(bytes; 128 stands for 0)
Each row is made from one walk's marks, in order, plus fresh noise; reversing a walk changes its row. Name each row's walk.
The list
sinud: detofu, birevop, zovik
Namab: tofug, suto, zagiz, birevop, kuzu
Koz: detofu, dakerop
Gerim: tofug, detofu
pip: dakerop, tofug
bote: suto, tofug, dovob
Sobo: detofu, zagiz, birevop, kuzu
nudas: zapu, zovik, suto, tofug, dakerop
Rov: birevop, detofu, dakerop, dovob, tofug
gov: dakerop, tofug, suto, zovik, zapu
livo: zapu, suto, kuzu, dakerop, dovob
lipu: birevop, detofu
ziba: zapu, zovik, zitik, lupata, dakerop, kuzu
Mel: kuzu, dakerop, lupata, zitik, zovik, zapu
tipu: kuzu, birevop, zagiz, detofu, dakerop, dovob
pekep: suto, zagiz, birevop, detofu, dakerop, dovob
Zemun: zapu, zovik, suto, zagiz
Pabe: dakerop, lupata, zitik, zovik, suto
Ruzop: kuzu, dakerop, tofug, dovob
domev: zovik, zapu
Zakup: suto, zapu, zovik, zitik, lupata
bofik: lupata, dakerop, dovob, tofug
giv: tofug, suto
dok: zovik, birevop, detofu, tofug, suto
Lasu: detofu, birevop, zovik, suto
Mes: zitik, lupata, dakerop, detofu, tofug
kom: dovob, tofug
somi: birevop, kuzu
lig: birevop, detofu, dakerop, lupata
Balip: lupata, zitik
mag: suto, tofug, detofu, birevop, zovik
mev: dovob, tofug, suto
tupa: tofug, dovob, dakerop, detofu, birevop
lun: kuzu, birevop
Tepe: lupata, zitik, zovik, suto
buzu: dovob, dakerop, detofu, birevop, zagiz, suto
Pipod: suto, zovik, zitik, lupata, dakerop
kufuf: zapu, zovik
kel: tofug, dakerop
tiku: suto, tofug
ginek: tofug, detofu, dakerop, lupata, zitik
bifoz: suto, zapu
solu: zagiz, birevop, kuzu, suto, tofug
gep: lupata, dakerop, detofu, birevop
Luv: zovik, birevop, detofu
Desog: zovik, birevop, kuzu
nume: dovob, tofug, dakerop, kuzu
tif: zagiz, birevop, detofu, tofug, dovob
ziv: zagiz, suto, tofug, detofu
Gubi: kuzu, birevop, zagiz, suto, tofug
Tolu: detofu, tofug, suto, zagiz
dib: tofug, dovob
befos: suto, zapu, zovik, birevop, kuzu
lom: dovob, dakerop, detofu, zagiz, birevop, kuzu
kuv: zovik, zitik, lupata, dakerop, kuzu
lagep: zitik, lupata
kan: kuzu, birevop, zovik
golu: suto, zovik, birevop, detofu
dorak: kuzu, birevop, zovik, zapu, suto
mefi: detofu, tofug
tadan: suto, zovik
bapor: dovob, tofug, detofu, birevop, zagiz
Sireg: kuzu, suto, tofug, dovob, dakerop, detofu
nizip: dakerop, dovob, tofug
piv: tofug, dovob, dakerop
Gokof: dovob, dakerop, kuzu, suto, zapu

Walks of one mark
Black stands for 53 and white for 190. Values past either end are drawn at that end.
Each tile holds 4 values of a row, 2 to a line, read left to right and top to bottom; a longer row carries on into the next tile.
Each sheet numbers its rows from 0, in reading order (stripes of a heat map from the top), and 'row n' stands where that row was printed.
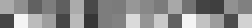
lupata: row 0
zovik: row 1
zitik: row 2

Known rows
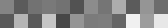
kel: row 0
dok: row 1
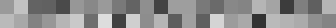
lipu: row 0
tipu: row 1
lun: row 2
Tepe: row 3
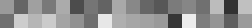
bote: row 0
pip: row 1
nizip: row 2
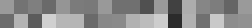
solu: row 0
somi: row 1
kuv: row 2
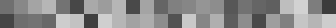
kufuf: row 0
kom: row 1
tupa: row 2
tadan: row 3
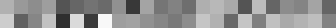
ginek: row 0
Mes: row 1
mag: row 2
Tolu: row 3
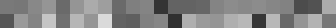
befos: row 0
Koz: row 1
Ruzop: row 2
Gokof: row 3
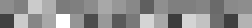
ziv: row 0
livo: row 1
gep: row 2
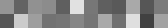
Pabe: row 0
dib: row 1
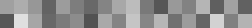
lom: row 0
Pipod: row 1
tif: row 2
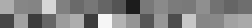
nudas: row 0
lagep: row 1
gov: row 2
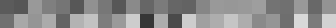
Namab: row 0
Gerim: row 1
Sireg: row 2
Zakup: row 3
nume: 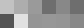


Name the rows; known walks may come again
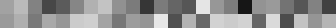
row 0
Rov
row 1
lig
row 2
golu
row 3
tipu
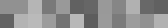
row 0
bapor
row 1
ziba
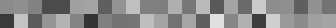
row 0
Gokof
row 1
Zemun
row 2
tif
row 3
mev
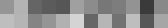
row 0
lipu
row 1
piv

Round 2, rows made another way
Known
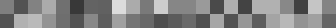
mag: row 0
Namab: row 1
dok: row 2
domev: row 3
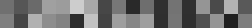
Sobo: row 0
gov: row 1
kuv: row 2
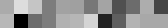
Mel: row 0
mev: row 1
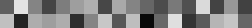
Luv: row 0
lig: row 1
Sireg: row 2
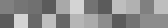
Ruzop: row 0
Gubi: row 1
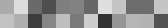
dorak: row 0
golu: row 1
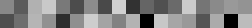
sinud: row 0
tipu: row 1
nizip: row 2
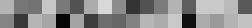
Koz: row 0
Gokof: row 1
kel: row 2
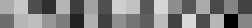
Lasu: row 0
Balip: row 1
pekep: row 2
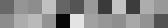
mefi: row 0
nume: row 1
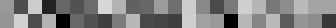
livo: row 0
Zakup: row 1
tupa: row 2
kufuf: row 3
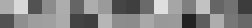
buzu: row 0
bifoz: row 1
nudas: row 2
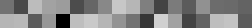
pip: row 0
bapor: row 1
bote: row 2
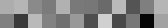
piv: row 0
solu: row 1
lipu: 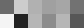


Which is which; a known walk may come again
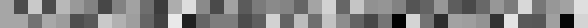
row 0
nume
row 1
mag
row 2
Pabe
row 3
Ruzop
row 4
kom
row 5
Desog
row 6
bofik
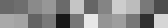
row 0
tiku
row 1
bapor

